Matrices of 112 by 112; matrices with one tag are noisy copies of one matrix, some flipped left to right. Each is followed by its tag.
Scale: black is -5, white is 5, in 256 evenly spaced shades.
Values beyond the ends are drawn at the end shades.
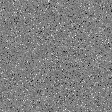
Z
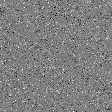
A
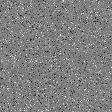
Z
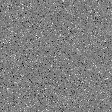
Z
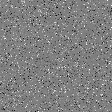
A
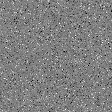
Z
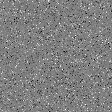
Z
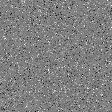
A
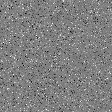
Z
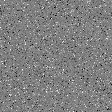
A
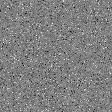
Z
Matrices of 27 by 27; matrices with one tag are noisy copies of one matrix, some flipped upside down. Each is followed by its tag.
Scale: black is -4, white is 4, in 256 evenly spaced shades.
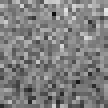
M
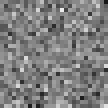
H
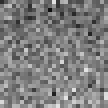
M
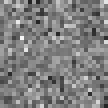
H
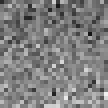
M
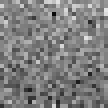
M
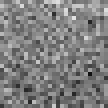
M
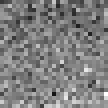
M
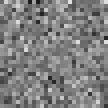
H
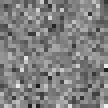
H
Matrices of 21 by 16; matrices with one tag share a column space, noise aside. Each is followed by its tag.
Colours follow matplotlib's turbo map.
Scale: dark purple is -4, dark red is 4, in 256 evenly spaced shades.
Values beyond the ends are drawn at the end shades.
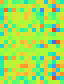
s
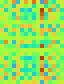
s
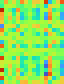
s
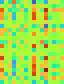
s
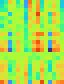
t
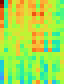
t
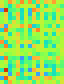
s
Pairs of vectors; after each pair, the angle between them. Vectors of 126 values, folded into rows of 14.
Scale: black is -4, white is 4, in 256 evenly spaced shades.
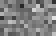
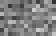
nearly parallel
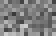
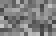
partly aligned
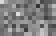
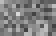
nearly parallel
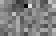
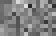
nearly opposite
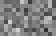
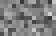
partly opposed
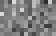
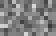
partly aligned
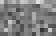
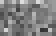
nearly parallel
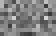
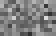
nearly parallel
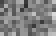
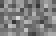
partly aligned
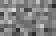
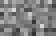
nearly parallel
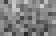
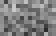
nearly parallel
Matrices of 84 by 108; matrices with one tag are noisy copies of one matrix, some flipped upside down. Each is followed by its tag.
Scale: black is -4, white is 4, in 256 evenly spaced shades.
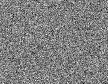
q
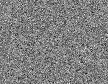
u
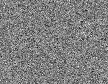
u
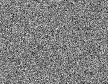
q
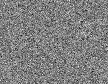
u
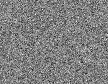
u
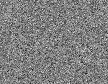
u
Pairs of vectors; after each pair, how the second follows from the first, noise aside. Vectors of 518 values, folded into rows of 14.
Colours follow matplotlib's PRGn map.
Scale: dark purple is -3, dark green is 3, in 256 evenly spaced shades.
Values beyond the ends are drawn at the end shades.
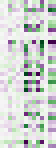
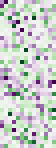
shuffled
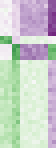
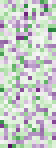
shuffled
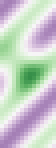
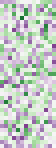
shuffled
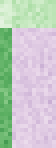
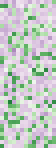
shuffled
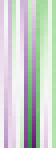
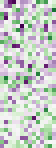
shuffled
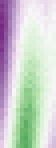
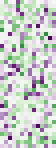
shuffled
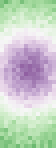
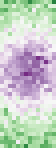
copied
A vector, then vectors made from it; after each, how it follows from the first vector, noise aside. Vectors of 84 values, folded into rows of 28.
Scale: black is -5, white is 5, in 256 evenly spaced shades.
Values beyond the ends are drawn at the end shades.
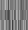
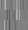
partly zeroed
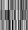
scaled up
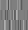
partly zeroed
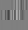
partly zeroed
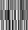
scaled up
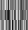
scaled up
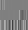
partly zeroed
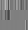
partly zeroed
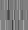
partly zeroed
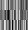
scaled up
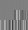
partly zeroed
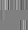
partly zeroed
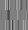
partly zeroed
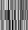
scaled up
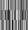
scaled up
